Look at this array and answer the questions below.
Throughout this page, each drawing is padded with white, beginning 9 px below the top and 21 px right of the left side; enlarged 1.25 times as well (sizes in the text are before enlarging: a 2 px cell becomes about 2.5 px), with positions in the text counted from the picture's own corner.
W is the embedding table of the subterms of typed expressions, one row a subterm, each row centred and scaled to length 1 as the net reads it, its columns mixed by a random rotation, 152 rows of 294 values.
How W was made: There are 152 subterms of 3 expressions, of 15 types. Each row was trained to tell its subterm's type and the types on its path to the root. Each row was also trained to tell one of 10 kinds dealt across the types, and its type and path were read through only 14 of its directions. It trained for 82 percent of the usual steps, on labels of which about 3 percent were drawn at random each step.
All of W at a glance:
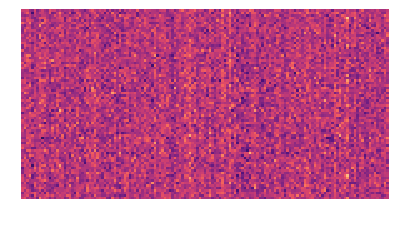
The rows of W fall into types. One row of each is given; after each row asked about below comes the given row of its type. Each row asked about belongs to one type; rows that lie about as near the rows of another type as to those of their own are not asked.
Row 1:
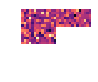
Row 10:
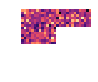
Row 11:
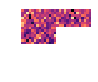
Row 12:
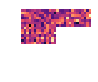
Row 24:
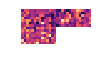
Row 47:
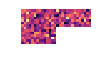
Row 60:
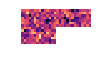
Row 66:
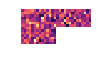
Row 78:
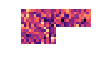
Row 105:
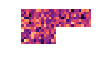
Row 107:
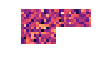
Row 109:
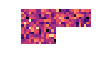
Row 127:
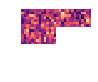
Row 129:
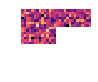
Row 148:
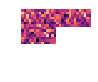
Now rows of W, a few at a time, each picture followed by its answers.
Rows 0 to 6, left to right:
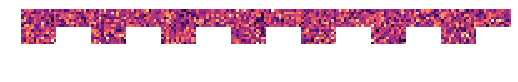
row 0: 78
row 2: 12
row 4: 11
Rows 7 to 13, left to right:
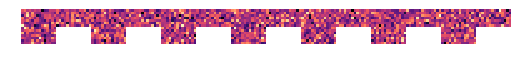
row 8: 107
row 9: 78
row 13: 148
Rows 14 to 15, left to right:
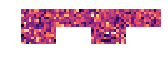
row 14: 1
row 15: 107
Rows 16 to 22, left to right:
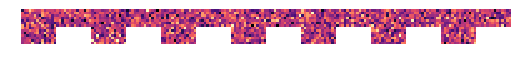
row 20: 11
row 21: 24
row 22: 148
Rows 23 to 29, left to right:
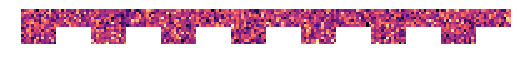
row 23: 66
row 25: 1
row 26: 148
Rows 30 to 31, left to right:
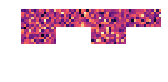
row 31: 78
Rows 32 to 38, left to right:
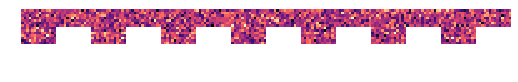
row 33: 47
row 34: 1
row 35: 109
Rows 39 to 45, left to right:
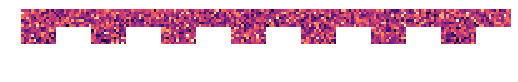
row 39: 148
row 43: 1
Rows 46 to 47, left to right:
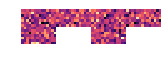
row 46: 10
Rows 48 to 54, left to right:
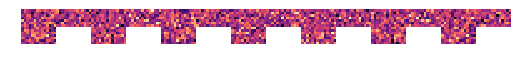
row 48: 47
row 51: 66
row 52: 47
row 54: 47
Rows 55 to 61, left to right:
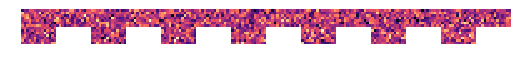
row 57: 66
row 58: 107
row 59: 105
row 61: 24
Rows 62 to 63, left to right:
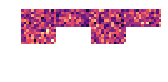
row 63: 78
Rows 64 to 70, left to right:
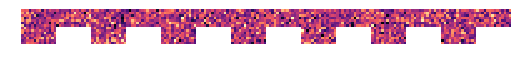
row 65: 12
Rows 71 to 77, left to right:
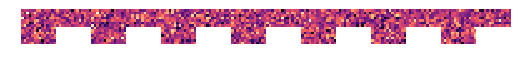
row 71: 1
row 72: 24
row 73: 10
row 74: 66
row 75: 109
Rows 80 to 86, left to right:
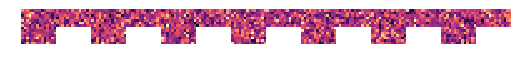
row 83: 109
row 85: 107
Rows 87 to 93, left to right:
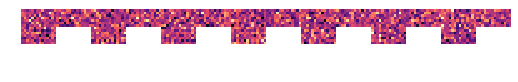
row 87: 109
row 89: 1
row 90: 78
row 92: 24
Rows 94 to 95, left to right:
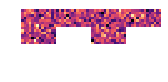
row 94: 66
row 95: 78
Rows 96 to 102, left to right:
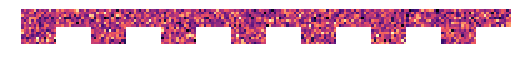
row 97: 1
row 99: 12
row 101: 107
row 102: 78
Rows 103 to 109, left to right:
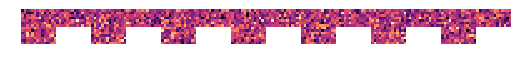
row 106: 24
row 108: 47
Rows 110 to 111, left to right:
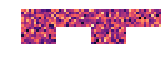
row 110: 10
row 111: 11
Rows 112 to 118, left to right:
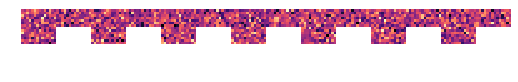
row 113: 1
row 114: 105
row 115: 105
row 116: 109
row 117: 24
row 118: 66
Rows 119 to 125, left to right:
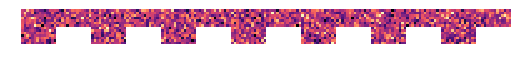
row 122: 78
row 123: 107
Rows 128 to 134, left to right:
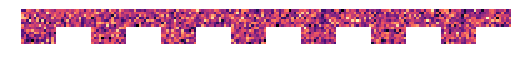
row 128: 109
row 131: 24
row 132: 107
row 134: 107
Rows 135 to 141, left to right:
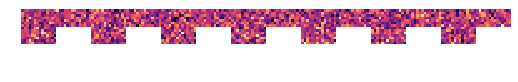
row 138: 47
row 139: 47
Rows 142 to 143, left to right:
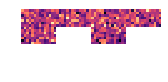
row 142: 10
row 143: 66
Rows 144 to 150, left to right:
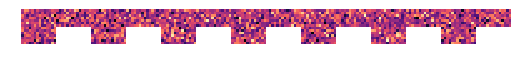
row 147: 60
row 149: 60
